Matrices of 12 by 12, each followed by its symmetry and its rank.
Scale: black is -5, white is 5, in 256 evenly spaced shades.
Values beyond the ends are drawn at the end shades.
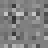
antisymmetric, rank two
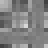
symmetric, rank two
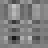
neither, rank one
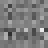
neither, rank two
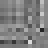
antisymmetric, rank two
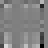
neither, rank one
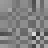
symmetric, rank two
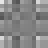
symmetric, rank one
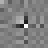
symmetric, rank two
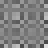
symmetric, rank one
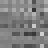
neither, rank two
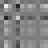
symmetric, rank one
